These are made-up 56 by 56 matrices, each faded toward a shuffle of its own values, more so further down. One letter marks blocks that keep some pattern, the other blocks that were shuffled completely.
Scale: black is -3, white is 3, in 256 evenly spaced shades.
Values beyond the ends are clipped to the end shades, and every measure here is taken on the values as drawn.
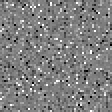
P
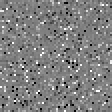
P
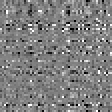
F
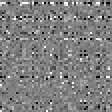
F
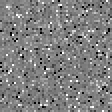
P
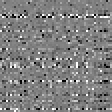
F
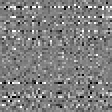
F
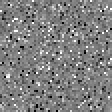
P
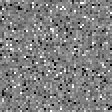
P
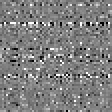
F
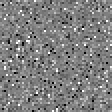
P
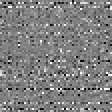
F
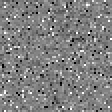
P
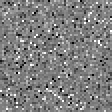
P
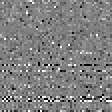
F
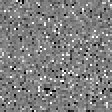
P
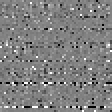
F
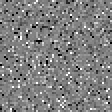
P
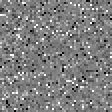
P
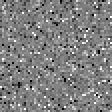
P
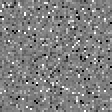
P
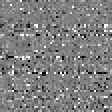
F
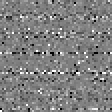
F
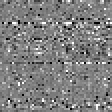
F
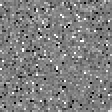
P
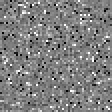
P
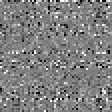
F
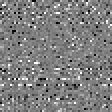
F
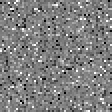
P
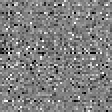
F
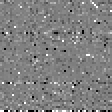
F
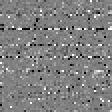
F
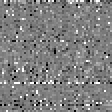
F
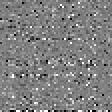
F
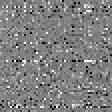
F
